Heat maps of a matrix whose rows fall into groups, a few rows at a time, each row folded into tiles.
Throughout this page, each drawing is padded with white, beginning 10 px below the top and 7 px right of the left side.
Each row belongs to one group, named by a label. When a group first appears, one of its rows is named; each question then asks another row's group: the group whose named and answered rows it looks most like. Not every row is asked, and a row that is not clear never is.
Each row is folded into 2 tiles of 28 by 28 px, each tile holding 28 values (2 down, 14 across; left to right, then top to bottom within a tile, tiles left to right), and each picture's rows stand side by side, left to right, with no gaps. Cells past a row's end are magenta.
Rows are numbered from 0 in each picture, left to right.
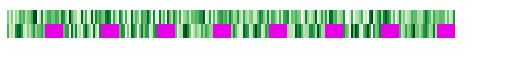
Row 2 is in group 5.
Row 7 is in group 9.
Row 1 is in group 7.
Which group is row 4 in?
5
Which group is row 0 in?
9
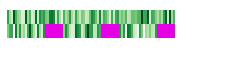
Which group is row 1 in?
5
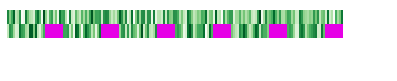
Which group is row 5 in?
5
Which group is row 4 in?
9
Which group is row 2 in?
5
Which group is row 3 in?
5
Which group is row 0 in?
5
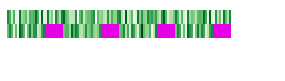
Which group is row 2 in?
7
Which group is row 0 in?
5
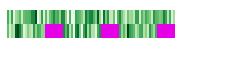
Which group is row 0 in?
9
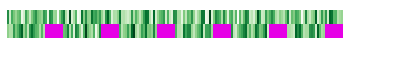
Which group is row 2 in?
9
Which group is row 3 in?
9
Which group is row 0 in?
9
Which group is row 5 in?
9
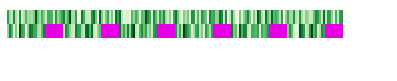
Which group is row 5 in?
5
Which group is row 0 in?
5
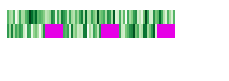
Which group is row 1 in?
7
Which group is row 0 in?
7
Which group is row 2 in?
9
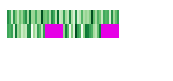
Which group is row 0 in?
7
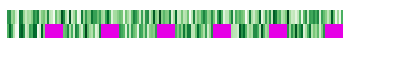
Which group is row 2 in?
7
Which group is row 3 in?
7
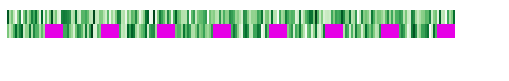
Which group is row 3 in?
5
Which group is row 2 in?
9
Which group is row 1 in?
5
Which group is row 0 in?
9
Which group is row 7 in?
5
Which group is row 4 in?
5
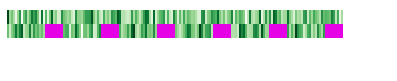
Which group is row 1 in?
5
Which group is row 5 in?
7
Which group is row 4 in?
9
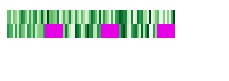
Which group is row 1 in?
5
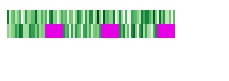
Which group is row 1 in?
7
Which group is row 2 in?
7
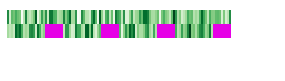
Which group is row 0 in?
9
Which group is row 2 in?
9
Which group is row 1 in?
5
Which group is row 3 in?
9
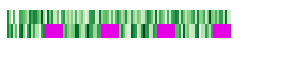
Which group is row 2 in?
5
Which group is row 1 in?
5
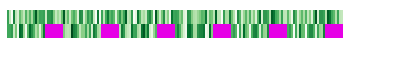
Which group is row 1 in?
9
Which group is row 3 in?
5
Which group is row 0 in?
7
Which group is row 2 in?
5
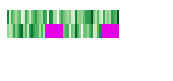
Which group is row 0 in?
9
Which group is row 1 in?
5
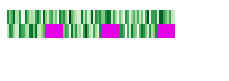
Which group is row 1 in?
7
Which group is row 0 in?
5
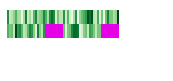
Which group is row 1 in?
9
